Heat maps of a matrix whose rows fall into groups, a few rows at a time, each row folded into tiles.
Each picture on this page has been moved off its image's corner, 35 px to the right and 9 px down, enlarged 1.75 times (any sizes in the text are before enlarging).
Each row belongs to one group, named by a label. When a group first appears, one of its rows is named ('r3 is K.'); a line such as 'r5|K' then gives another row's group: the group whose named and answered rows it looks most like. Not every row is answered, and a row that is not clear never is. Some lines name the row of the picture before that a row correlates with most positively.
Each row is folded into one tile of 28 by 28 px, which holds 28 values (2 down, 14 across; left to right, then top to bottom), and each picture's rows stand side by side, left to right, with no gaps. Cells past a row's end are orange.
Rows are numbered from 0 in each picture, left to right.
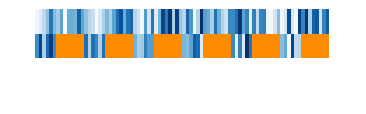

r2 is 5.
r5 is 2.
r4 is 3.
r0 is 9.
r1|5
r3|2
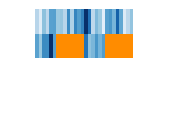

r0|9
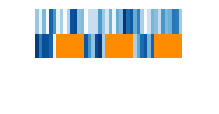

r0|9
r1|9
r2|5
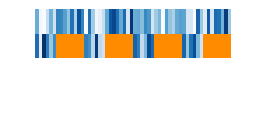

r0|5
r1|2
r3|9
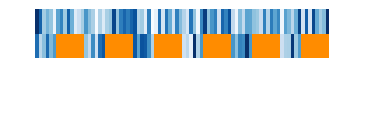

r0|3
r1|5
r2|9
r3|2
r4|9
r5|2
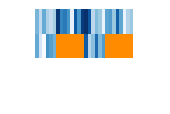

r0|2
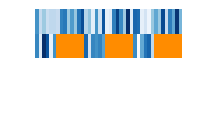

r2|5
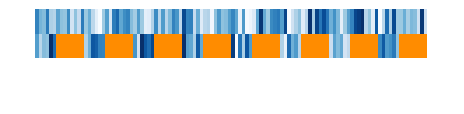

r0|3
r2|5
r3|3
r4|5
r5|5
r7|9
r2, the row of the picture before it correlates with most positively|2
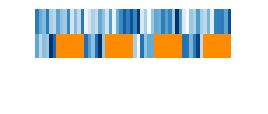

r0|3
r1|9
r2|5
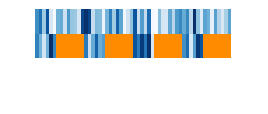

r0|3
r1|3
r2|9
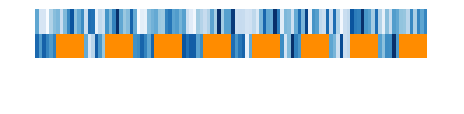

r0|5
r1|2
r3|5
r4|5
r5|2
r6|2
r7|9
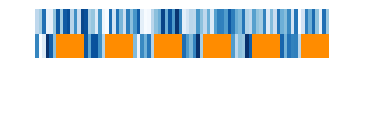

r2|5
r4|3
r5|9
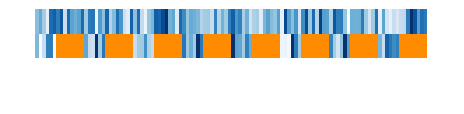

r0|2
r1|2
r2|2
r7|5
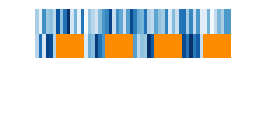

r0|2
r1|2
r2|3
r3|9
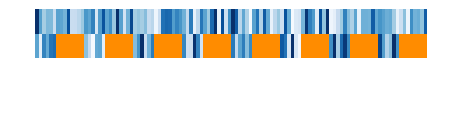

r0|3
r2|5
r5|2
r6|9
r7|3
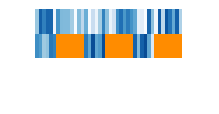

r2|9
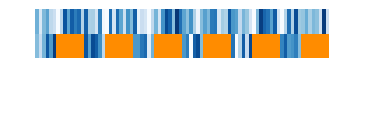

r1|9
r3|2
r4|5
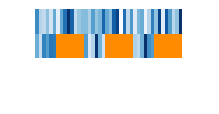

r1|2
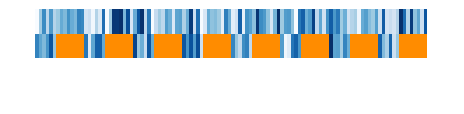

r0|9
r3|9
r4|2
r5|2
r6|3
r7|2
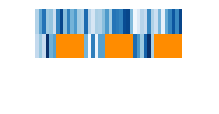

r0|2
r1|5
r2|9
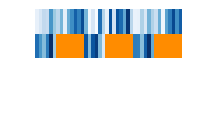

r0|9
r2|9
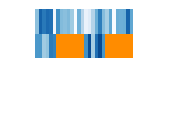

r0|3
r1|9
